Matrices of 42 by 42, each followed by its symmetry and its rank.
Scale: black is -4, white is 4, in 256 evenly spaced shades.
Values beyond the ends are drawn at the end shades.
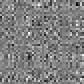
neither, rank five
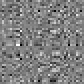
neither, rank five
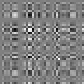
symmetric, rank two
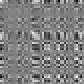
symmetric, rank two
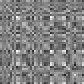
symmetric, rank three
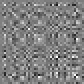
symmetric, rank three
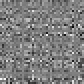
neither, rank five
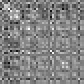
symmetric, rank three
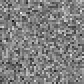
antisymmetric, full rank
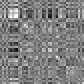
symmetric, rank three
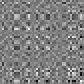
symmetric, rank three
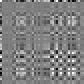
symmetric, rank two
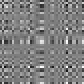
symmetric, rank two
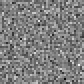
antisymmetric, full rank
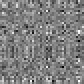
neither, rank five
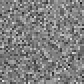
antisymmetric, full rank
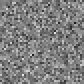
antisymmetric, full rank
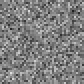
antisymmetric, full rank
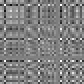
symmetric, rank two
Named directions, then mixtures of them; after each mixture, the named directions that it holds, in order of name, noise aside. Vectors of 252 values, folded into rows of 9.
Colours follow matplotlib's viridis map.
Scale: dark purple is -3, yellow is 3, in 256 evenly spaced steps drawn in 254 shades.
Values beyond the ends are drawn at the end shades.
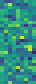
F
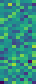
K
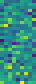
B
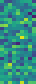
B, F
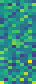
K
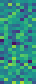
B, K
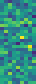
B, F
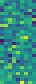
B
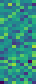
K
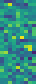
F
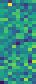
F, K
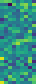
F, K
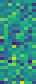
B, K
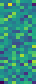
K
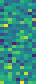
B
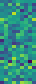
B, K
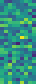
B, F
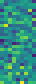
B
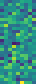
B, K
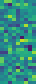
F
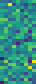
F, K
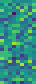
B, K
